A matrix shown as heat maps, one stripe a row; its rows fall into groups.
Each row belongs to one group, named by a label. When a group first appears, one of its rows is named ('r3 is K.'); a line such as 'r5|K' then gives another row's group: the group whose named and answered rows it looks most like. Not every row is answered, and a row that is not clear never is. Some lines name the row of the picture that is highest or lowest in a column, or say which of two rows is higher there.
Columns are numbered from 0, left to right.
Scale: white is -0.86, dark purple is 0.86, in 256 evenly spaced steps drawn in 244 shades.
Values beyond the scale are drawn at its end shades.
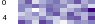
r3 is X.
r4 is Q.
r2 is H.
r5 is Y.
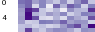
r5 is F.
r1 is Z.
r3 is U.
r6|Q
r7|U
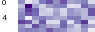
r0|F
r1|U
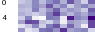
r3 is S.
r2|X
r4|H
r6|X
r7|F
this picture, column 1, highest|5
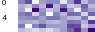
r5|Q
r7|Q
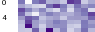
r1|S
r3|H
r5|U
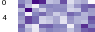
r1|H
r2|U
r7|H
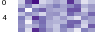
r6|Q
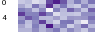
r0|S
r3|Y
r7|X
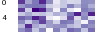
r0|Y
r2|Y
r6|U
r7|Z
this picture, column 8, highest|3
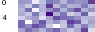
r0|H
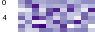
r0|U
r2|X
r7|F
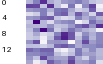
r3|X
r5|U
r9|S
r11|S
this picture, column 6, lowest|10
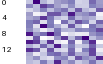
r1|Y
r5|Z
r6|Y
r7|H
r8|Y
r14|H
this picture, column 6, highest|3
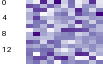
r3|H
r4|U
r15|Z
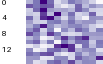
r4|Y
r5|F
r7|Z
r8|Y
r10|Z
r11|S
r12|F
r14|H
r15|F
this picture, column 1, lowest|12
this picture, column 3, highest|4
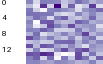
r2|H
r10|S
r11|Y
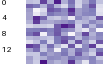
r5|U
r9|S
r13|X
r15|Y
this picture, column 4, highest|0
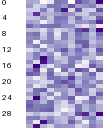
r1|F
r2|X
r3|U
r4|X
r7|Q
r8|Z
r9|Z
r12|X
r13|Z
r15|Y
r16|U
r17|Z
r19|F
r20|S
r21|F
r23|Z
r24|U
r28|Q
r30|Y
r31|U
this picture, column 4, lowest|17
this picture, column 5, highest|2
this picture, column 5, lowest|27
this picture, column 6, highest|19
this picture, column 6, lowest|0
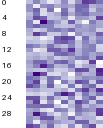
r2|Z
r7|F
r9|S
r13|S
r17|Q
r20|Z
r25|Z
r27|H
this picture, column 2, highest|5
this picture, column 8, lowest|5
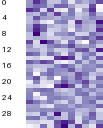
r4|U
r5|H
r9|Q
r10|Y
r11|F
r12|Q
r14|S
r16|S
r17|F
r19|Z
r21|S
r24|H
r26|H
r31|X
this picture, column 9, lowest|31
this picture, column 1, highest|8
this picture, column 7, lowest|2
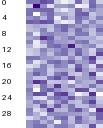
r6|S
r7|X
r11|F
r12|X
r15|F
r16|X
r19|F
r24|F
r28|H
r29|X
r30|Z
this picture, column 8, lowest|1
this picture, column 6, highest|11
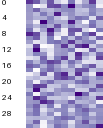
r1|F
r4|Q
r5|Y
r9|Z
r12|U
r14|X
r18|X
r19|S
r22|U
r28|Z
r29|S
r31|H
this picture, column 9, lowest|7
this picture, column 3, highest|7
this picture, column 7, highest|23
